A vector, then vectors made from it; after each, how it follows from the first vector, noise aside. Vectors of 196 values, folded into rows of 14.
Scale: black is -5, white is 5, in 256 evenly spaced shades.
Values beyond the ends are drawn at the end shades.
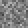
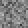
negated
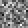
scaled up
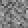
negated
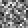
scaled up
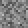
negated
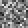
scaled up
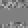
partly zeroed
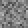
negated
